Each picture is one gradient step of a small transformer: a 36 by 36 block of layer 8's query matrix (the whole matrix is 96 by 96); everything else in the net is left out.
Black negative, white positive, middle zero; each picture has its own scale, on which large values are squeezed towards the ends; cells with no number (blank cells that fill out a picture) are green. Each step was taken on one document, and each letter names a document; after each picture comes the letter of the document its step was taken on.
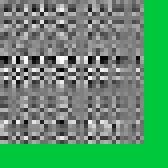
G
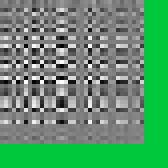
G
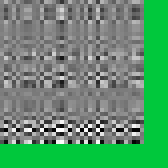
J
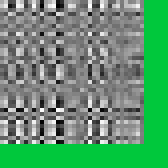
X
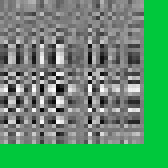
X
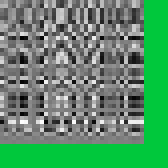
J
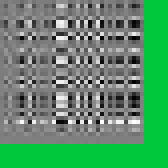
J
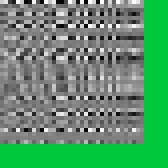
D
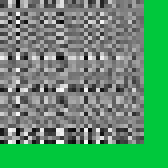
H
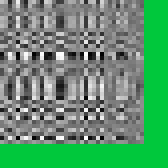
H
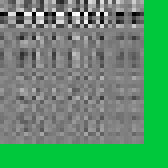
D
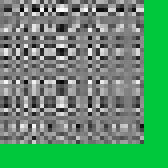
G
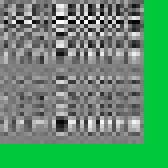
J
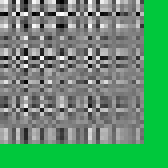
G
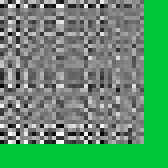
H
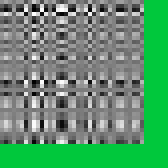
G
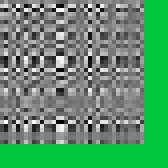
G
